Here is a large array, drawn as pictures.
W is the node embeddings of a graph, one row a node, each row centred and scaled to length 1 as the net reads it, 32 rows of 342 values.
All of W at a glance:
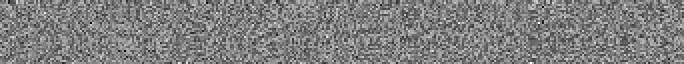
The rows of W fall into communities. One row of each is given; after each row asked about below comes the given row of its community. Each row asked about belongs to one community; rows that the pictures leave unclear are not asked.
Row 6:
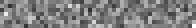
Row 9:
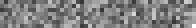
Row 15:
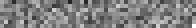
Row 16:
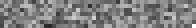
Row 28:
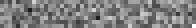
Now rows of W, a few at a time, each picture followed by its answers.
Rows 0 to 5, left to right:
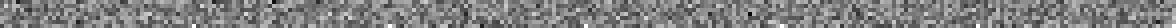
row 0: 28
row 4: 9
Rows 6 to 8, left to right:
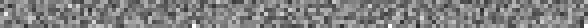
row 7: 9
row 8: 15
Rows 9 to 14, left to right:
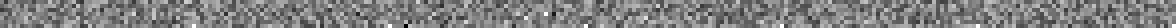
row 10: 16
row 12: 6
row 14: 16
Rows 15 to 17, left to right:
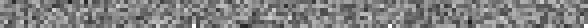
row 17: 28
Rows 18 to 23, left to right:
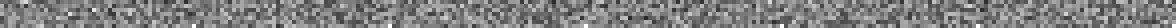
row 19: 6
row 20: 6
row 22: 16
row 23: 9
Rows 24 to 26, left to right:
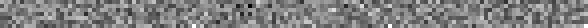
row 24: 16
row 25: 28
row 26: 6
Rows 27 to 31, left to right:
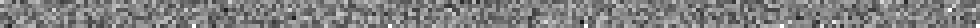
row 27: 15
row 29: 15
